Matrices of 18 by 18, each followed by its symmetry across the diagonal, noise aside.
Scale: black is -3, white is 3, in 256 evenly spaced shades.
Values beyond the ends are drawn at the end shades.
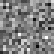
antisymmetric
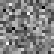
antisymmetric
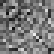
symmetric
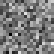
neither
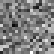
neither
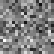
antisymmetric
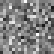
neither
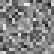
symmetric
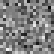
antisymmetric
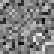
symmetric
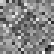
symmetric
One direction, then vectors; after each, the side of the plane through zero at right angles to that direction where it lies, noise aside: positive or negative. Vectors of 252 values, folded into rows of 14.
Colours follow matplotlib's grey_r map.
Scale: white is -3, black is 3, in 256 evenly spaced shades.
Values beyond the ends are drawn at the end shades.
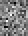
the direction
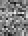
positive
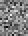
positive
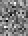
negative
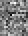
negative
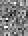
negative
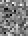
negative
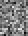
positive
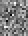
negative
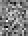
positive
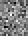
positive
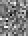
negative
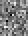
negative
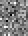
negative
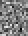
negative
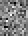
positive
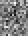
negative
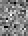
positive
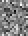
negative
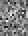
positive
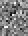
negative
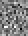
negative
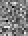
negative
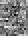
negative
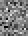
positive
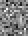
positive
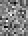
positive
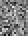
positive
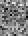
negative
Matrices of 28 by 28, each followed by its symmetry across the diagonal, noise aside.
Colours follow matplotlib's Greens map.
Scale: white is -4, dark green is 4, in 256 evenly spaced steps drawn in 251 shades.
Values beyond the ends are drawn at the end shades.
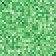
symmetric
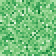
symmetric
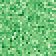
neither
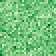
neither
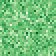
neither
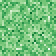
symmetric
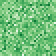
symmetric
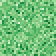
symmetric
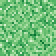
symmetric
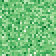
neither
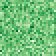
neither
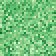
neither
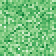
neither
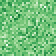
symmetric
